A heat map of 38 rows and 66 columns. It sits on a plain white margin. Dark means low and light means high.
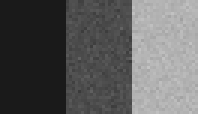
It is made of 1 by 3 panels. Panel 1,1: very low, flat. Panel 1,2: low, fine-grained, faint in contrast. Panel 1,3: high, fine-grained, faint in contrast.
